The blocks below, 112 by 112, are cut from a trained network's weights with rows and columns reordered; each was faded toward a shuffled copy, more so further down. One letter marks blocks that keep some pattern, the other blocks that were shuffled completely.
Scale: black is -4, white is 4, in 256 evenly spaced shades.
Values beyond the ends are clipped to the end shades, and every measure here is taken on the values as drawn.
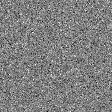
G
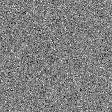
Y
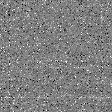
Y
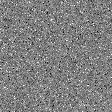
G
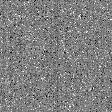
Y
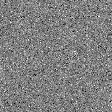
Y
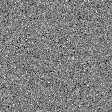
G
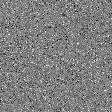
G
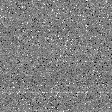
Y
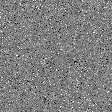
G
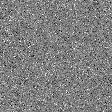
G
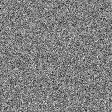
G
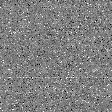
Y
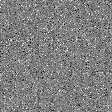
Y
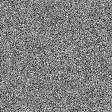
Y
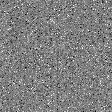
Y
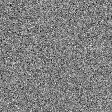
Y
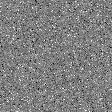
G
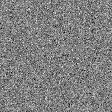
Y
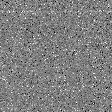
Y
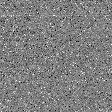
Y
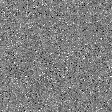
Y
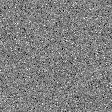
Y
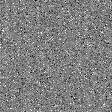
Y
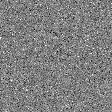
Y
